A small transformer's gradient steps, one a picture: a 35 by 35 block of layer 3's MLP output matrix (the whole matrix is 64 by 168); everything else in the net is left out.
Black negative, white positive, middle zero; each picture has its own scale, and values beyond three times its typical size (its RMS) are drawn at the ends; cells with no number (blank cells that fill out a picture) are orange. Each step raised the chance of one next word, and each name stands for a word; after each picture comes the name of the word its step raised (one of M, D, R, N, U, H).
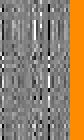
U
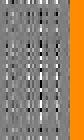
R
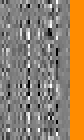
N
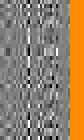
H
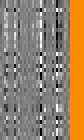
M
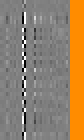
N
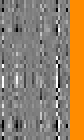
U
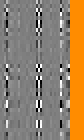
R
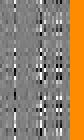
R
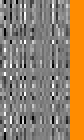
N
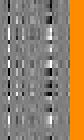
N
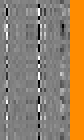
M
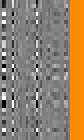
R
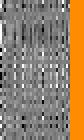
U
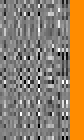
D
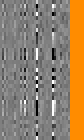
D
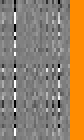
R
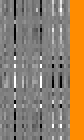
U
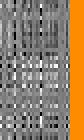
U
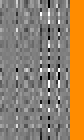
R
